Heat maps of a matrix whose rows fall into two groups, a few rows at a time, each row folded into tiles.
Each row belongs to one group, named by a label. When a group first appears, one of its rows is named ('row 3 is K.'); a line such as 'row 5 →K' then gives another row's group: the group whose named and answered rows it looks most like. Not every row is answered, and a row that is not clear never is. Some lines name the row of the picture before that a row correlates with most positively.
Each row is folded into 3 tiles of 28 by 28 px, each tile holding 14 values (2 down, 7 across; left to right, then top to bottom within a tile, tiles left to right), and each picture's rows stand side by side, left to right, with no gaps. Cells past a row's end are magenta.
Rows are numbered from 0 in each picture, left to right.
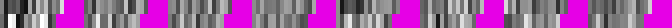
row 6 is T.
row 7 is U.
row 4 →U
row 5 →U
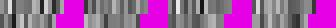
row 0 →T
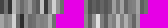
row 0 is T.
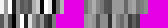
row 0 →T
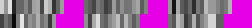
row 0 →T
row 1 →U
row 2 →U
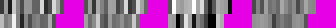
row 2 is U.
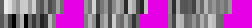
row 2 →U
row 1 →T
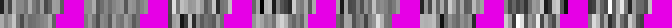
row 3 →U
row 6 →U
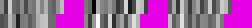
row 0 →U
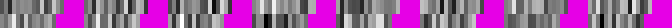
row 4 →U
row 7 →T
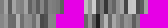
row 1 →T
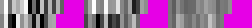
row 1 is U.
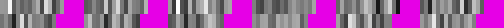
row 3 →U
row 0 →T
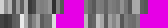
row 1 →U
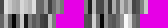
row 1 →U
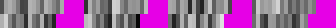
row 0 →T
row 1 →T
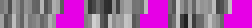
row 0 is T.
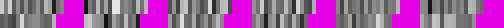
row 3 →T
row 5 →U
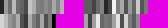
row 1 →U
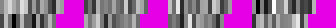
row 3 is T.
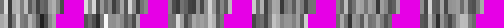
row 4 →T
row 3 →T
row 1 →T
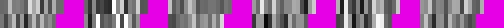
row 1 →U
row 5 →T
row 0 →U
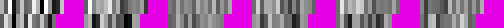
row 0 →T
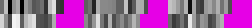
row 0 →U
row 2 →T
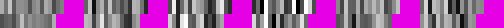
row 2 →U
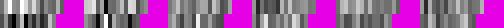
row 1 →T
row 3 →U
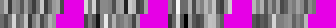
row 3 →T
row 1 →T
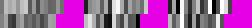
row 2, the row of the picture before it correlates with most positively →0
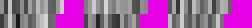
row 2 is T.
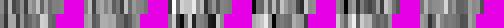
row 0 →U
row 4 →U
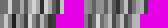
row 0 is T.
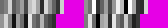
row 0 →T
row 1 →T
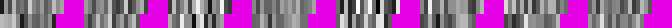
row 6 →T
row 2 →U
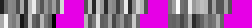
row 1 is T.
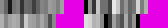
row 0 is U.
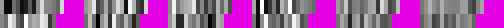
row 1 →T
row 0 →U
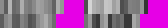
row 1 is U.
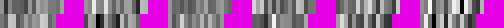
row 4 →T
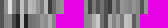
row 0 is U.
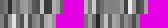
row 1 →T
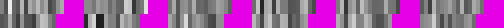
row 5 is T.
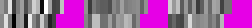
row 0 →T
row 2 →T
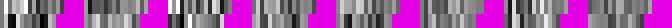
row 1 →U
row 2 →T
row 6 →U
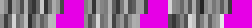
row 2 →T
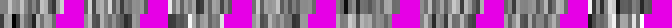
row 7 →T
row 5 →T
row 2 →T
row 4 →U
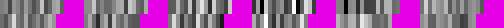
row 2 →T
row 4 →U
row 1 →T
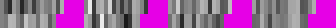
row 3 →U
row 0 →U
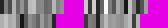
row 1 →T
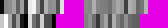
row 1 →T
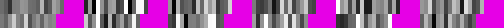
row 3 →U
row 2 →U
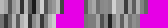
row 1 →U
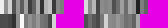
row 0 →T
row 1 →T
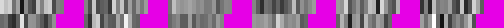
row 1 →U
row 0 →T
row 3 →U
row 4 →T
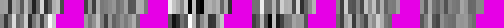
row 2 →T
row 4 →U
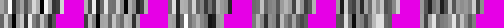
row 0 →T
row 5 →U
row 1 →T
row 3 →T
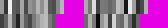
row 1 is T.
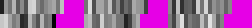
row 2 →U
